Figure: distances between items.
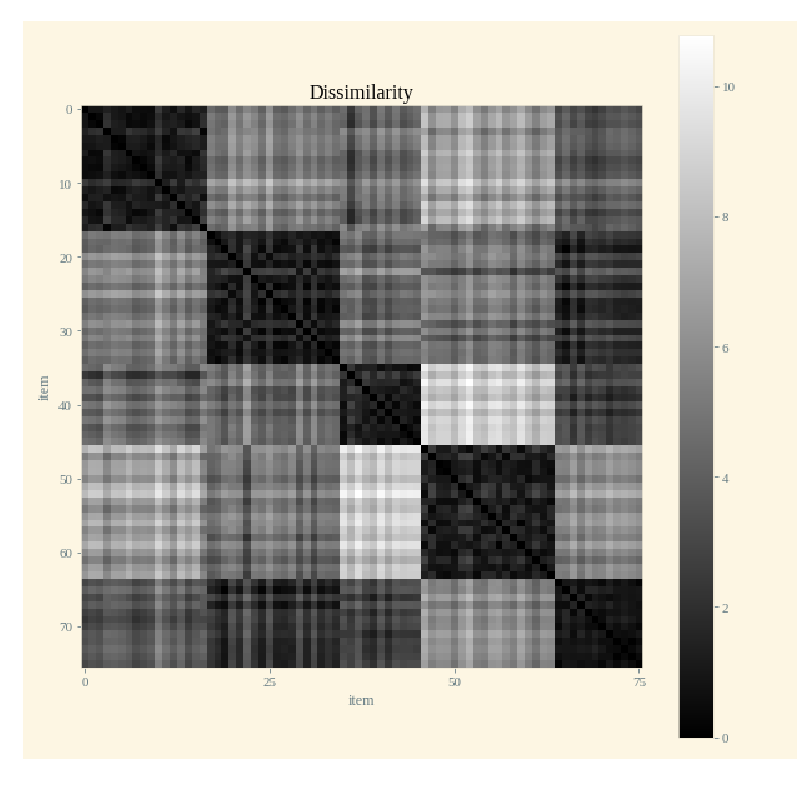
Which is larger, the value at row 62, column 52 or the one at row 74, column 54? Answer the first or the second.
the second
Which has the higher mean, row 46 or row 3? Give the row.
46
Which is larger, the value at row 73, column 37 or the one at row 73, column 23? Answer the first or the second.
the first
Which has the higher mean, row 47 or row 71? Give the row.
47
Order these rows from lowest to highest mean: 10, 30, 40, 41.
30, 41, 40, 10
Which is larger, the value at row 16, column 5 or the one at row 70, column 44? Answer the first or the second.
the second
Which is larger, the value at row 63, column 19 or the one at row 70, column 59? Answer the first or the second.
the second
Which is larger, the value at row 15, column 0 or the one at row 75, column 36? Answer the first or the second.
the second
